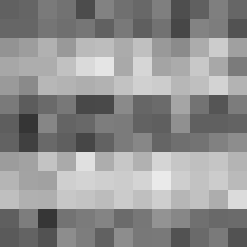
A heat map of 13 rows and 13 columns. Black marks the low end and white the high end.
No overall slope runs across the table. Horizontal stripes repeat 2 times down the table. The top left is the calmest part. The bottom middle is the ninth with the highest average. Streaks run across, left to right. The middle left is the ninth with the lowest average.
